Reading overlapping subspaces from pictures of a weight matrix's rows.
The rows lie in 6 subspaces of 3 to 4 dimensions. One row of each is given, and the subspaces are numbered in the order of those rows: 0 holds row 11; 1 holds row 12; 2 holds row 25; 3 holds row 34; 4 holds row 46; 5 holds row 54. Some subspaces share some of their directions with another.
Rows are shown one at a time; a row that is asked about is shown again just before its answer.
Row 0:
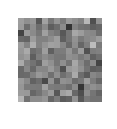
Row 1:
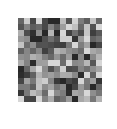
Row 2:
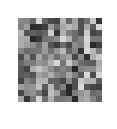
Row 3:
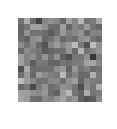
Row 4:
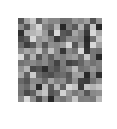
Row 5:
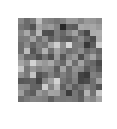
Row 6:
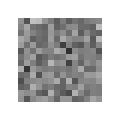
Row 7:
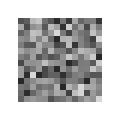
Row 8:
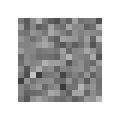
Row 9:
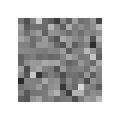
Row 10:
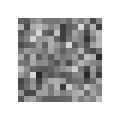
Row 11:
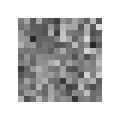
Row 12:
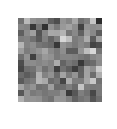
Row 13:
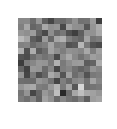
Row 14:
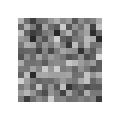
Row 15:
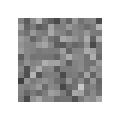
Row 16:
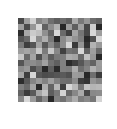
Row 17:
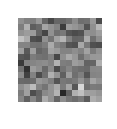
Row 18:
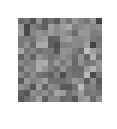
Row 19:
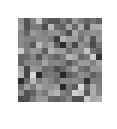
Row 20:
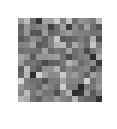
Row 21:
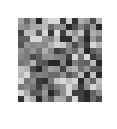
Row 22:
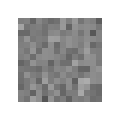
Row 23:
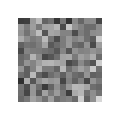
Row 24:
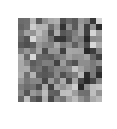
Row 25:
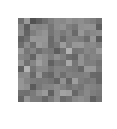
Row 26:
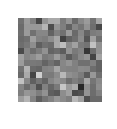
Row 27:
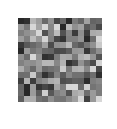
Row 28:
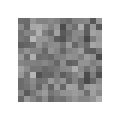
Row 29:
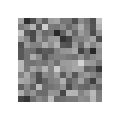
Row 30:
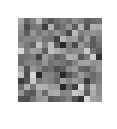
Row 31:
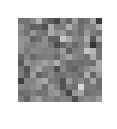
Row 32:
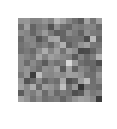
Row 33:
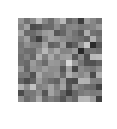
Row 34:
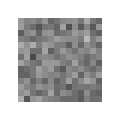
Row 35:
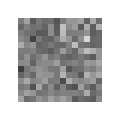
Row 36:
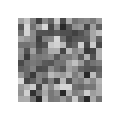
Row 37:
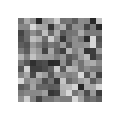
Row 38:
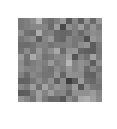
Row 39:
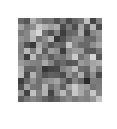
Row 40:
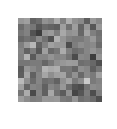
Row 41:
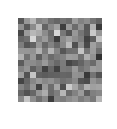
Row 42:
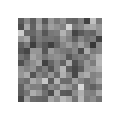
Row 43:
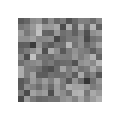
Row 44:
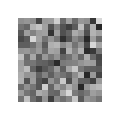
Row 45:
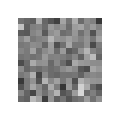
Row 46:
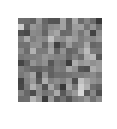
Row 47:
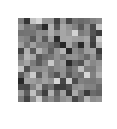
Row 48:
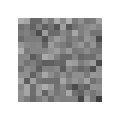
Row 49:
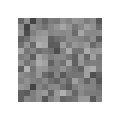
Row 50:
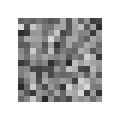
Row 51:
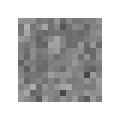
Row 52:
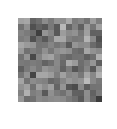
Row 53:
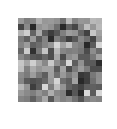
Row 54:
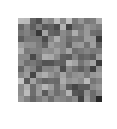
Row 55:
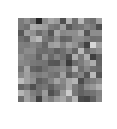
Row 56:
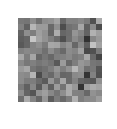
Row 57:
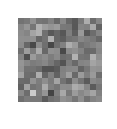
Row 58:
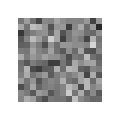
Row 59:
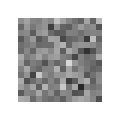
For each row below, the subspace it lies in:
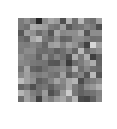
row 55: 0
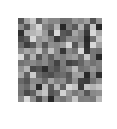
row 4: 1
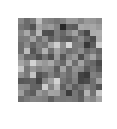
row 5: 4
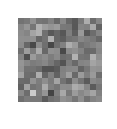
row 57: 3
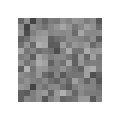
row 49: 2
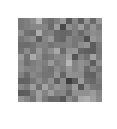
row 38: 0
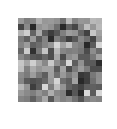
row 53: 4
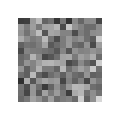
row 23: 5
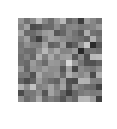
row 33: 0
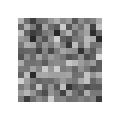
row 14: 1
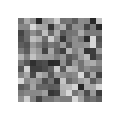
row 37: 4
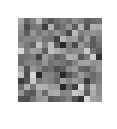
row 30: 5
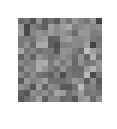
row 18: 2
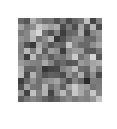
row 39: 3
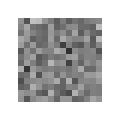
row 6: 2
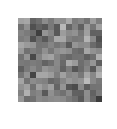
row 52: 5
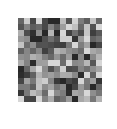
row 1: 0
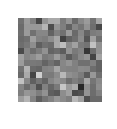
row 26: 5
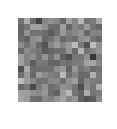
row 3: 0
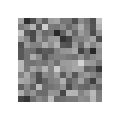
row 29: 1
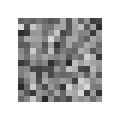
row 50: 4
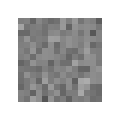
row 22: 4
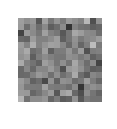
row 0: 3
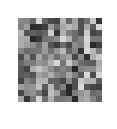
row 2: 0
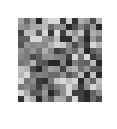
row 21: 0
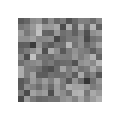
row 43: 3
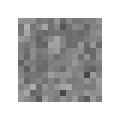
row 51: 2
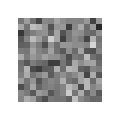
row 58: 4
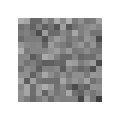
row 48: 5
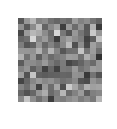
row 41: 1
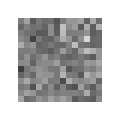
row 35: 0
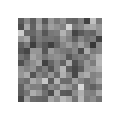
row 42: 3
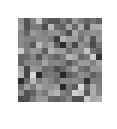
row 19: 5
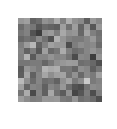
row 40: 3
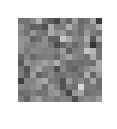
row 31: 1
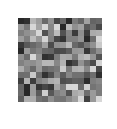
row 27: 5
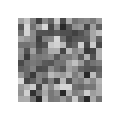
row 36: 2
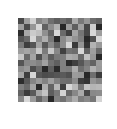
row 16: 1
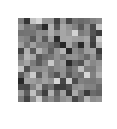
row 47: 2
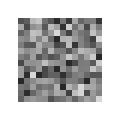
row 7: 1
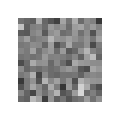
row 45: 4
